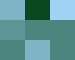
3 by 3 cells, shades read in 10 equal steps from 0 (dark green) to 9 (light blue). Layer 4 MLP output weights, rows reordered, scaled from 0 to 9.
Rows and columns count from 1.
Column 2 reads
0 4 7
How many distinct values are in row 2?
2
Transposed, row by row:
7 5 4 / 0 4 7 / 9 4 4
